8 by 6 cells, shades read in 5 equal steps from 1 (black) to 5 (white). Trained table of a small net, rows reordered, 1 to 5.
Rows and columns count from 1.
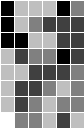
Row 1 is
1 4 4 4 1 3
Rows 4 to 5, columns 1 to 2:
4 2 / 4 4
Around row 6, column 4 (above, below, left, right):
2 4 2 4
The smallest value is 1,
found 6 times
